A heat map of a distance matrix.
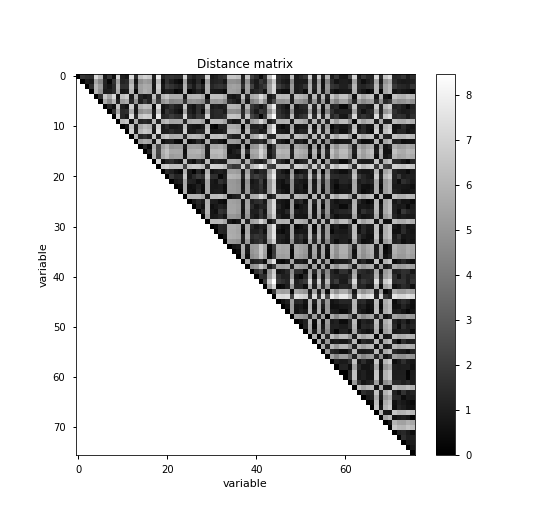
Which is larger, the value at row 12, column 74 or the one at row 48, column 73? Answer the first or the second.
the first
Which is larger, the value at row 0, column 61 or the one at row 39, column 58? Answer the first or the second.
the first
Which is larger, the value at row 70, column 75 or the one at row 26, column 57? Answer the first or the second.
the first
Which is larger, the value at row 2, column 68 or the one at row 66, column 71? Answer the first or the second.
the first
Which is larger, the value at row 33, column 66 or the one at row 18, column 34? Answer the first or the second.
the second
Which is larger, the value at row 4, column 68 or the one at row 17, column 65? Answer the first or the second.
the first
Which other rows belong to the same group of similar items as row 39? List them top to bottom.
0, 1, 2, 3, 6, 7, 8, 10, 11, 13, 17, 19, 20, 21, 22, 23, 25, 26, 27, 28, 30, 31, 32, 33, 37, 40, 41, 42, 45, 46, 47, 49, 50, 51, 53, 55, 57, 58, 59, 60, 61, 63, 64, 65, 66, 68, 71, 72, 73, 74, 75
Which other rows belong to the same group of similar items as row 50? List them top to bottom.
0, 1, 2, 3, 6, 7, 8, 10, 11, 13, 17, 19, 20, 21, 22, 23, 25, 26, 27, 28, 30, 31, 32, 33, 37, 39, 40, 41, 42, 45, 46, 47, 49, 51, 53, 55, 57, 58, 59, 60, 61, 63, 64, 65, 66, 68, 71, 72, 73, 74, 75
